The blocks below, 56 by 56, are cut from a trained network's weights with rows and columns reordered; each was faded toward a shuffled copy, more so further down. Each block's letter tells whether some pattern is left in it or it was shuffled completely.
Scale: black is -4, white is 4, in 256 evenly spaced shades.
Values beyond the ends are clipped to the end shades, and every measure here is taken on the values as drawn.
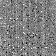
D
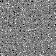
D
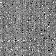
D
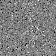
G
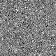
G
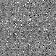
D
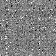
D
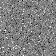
G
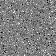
G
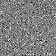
G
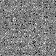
D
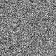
D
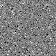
G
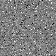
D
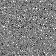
G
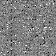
D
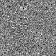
D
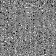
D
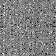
D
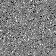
G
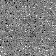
D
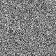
D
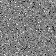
G
